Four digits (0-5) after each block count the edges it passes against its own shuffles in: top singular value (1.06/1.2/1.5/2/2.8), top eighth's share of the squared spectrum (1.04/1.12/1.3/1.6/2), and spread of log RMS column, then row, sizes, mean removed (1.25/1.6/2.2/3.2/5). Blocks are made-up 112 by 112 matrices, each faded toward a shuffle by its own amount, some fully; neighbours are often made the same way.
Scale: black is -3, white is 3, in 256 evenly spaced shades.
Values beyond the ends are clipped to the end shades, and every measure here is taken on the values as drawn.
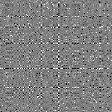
5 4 3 3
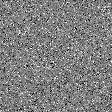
0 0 0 0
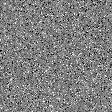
0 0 0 0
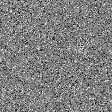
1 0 0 0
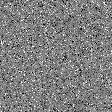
0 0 0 0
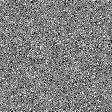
2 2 0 0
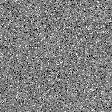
2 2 0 0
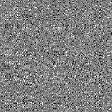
4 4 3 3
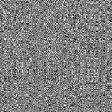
4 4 3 3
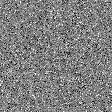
2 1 0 0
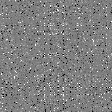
4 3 2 2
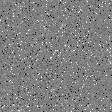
2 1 0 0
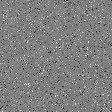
0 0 0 0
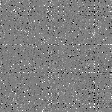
4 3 2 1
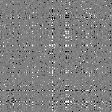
5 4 3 3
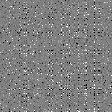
5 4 3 3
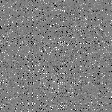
4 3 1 1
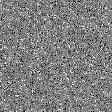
3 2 0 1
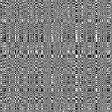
5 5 4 4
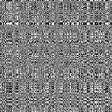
5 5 4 4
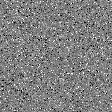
2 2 0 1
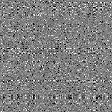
4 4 2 3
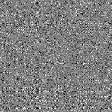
4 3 1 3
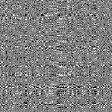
5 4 3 4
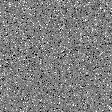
1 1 0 0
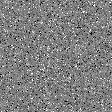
2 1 0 0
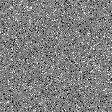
2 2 0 0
